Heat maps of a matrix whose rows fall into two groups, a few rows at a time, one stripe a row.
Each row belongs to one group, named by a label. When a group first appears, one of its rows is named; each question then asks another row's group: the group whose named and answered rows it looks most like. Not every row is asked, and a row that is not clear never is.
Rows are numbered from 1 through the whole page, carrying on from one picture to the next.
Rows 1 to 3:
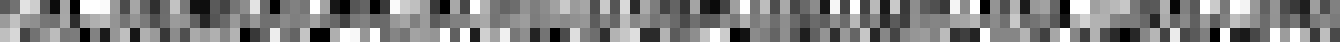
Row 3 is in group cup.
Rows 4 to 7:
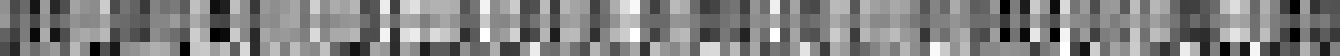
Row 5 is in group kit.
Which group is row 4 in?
kit
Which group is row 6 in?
kit
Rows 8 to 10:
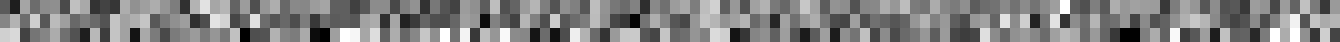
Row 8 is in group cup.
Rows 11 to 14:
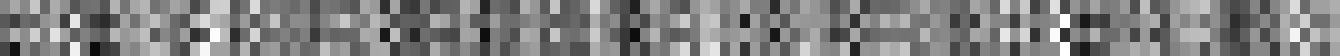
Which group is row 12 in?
cup
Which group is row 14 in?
cup
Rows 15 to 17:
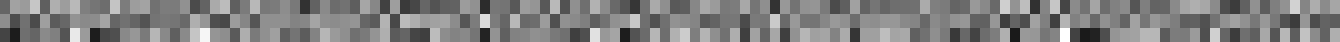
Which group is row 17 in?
cup
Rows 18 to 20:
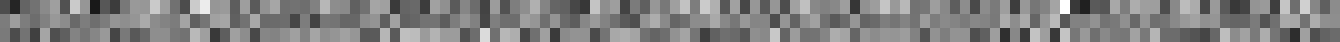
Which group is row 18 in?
cup
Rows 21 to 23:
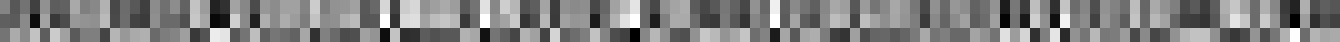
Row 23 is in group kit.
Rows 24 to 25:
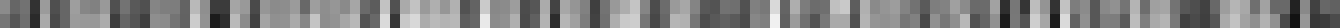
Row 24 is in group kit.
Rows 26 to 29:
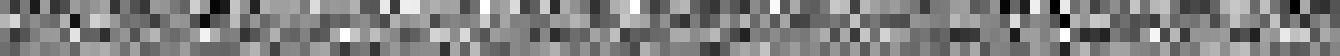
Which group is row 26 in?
kit
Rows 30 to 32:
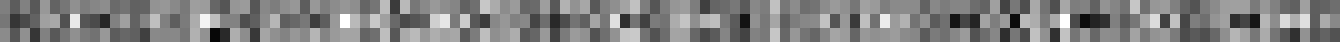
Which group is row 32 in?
kit
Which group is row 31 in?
cup
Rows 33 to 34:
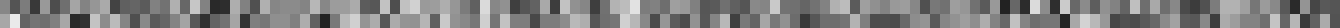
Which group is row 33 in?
kit
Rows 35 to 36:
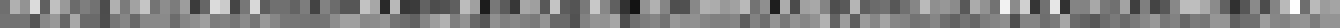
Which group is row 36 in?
cup
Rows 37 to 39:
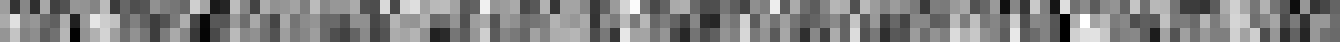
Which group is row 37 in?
kit
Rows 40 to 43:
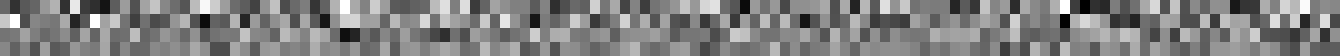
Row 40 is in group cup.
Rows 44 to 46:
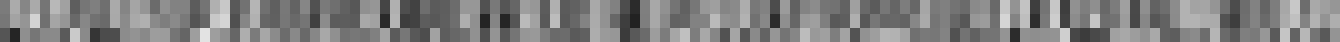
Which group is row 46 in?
cup
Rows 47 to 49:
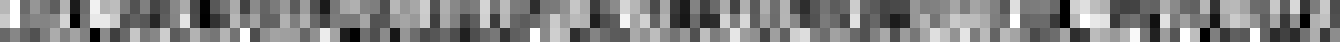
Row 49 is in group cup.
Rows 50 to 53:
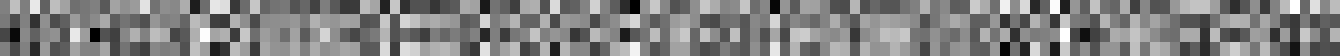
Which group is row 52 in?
cup
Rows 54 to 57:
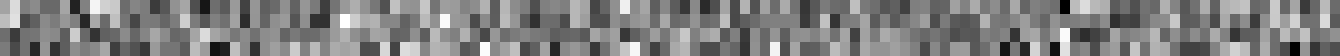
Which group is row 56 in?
cup
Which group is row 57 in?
kit
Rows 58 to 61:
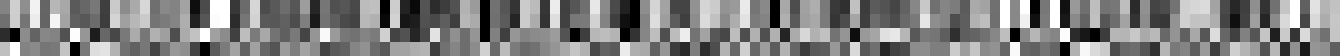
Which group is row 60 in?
cup
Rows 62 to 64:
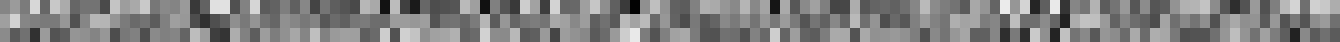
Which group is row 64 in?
kit
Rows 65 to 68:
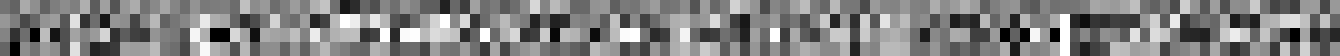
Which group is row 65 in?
cup
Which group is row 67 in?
kit
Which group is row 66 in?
cup
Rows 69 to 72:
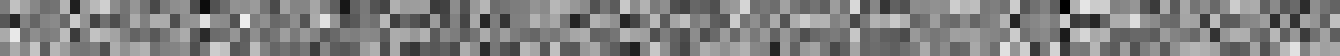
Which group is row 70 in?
cup
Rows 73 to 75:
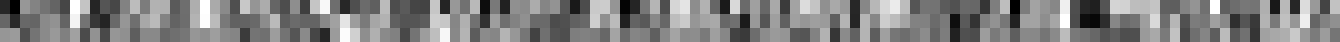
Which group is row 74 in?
cup
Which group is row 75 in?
cup
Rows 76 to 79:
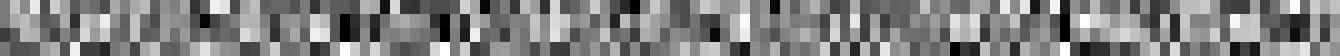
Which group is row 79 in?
cup
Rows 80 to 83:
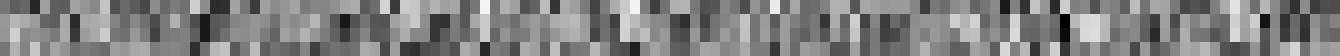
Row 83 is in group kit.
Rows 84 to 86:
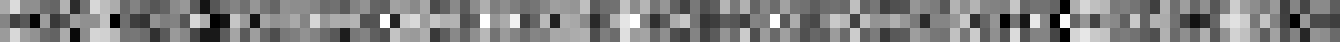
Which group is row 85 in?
kit
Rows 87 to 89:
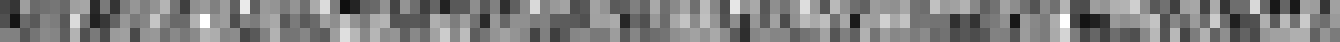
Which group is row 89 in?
cup
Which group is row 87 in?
cup
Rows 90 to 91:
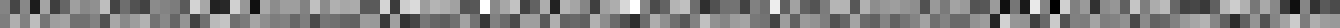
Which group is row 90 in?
kit
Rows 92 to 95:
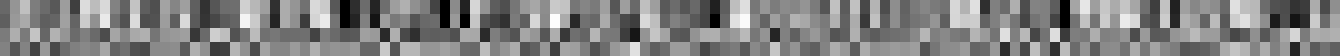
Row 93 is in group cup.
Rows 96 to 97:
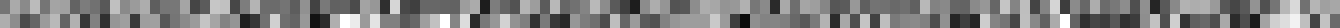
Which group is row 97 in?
cup
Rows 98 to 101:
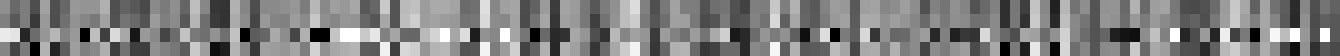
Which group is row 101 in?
kit
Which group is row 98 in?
kit
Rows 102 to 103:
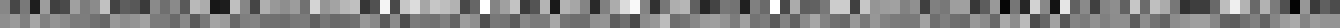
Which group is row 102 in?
kit
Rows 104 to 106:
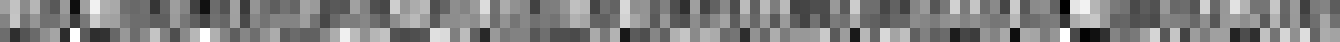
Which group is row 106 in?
cup
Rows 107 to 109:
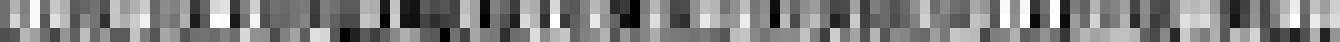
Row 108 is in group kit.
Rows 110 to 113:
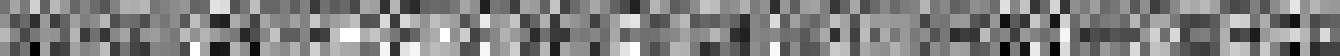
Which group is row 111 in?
kit
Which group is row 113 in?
kit
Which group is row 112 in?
cup
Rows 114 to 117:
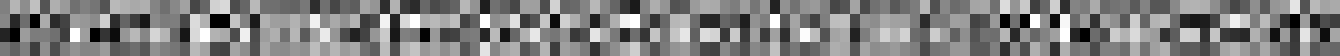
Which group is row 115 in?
kit
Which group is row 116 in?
cup
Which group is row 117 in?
kit
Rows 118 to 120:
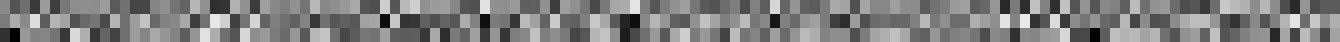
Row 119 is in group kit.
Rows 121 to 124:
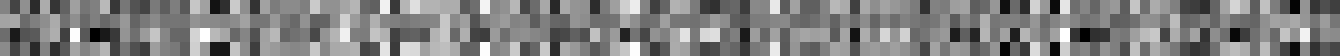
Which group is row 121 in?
kit
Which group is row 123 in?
cup
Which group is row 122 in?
cup
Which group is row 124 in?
kit
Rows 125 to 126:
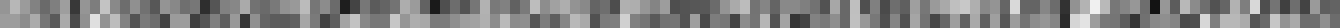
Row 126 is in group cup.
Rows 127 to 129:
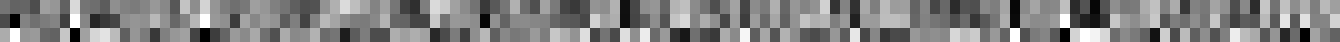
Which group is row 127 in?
cup
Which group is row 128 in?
cup
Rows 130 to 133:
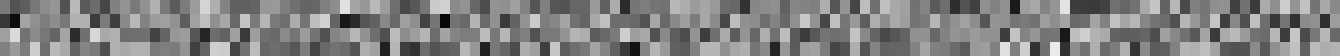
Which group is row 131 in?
cup
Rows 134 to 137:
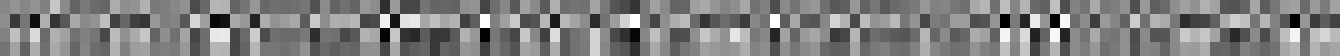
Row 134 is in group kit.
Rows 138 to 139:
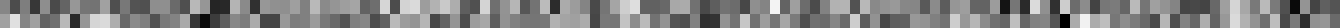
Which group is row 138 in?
kit
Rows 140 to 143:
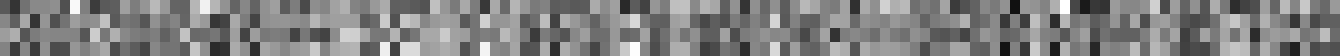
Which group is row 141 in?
kit
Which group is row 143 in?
kit
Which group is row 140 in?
cup
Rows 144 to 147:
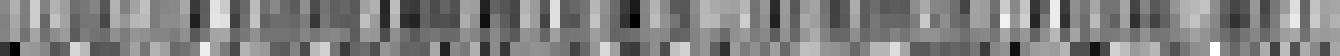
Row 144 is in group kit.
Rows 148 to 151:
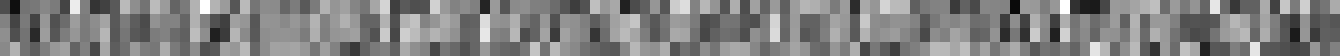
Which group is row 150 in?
kit
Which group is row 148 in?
cup
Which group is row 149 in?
kit
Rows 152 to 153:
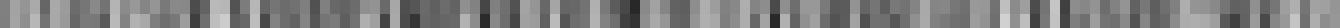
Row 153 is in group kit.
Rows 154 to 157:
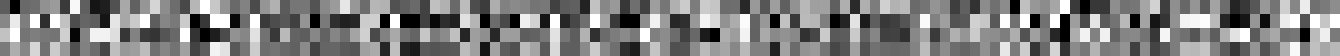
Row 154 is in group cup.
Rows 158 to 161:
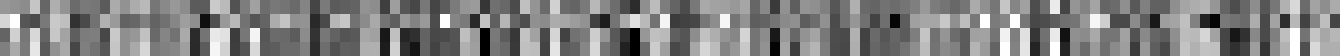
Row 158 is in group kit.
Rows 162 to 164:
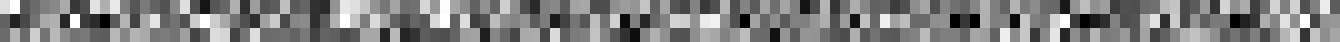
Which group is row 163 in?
cup
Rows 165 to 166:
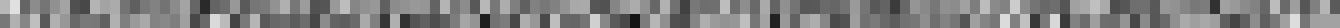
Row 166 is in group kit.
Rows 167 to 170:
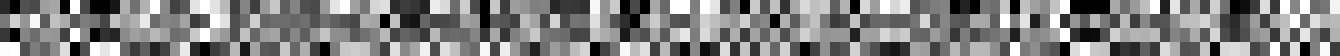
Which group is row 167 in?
cup
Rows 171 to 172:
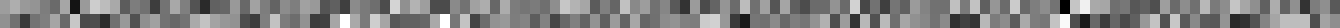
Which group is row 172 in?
cup
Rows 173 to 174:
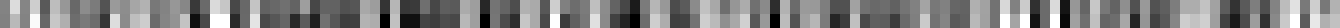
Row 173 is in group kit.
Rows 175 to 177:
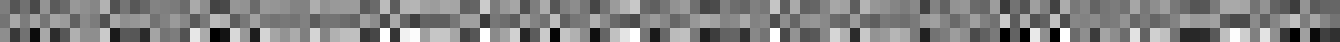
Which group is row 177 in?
kit
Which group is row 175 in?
kit
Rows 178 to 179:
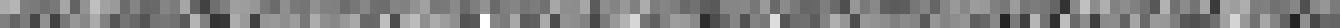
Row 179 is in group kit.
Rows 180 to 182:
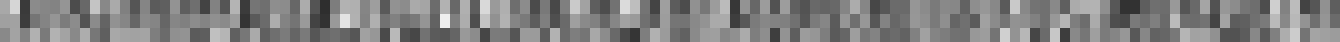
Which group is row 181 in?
cup
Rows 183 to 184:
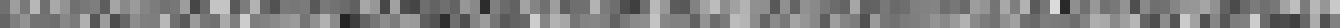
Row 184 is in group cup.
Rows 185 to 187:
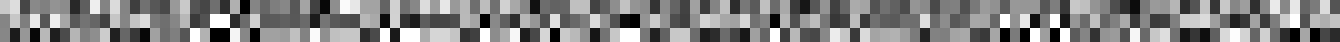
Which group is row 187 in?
kit
